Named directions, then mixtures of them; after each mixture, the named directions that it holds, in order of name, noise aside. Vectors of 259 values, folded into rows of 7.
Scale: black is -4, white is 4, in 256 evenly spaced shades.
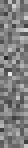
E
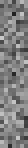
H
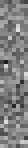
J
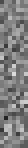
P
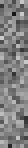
H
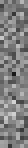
H, P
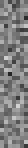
E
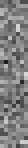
J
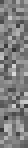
P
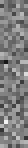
H, J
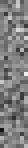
E, J, P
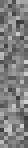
H, P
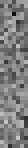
H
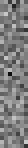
E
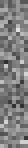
J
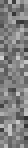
E, H, P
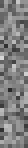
H, P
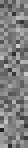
E, H, J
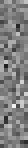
J, P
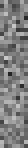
E, H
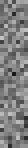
E, H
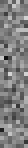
E, P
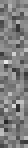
H, J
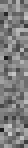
E, P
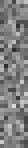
H, J, P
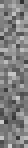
E, H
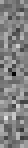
H, P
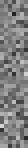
E, H, J
